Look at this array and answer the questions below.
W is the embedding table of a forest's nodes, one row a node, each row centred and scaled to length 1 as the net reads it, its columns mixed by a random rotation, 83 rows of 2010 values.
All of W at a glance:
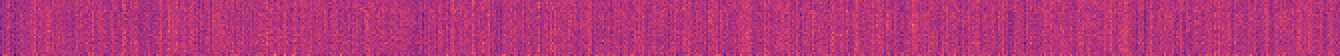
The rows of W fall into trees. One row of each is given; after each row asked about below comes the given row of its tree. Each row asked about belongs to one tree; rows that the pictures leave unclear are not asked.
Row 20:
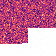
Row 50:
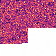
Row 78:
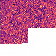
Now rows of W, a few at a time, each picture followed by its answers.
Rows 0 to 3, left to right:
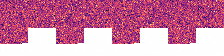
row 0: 20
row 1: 78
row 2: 50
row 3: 78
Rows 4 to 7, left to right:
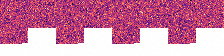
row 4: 50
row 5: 78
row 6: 50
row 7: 78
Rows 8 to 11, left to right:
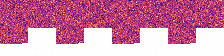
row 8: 20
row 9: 50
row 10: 50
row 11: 78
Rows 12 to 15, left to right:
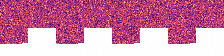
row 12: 50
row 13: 20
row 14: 50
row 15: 20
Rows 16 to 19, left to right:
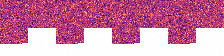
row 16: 20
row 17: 50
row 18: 20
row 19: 78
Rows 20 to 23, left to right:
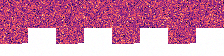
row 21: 78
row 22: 78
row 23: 20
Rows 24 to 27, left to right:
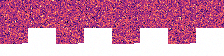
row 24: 78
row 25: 78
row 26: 20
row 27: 20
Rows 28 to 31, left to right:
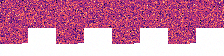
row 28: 78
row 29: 50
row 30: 20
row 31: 20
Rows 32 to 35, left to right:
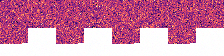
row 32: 78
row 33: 78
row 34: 50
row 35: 20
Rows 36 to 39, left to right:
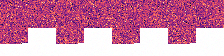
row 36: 20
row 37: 78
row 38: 20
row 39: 78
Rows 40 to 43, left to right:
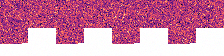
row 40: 78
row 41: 50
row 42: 20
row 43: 78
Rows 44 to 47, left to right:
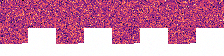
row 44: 78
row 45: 20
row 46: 50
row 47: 20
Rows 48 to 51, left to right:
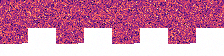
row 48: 50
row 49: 20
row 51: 20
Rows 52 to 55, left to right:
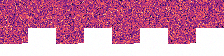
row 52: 78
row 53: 78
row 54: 50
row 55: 50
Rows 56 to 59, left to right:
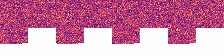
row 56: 20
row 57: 20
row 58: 50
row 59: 78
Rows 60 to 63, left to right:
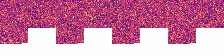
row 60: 78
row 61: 50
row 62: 78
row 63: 50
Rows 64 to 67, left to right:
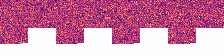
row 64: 50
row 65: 50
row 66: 50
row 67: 20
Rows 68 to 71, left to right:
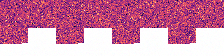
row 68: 78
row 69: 20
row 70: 78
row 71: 50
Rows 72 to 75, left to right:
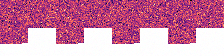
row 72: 78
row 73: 20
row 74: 50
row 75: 78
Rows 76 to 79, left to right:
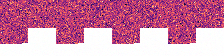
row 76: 50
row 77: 50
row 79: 78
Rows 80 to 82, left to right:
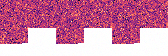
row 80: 20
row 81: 78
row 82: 78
